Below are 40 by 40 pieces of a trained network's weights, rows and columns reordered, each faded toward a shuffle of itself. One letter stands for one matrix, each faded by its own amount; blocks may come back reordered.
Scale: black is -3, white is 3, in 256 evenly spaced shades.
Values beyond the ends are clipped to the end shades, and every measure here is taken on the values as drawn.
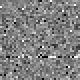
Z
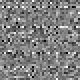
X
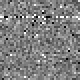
Z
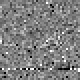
Z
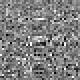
X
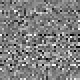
X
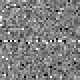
Z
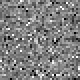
Z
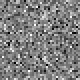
Z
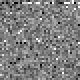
Z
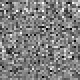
X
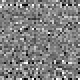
X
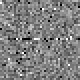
Z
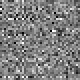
X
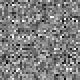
X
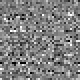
X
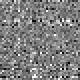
X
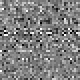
X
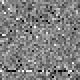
Z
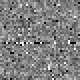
Z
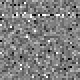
Z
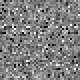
Z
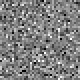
Z
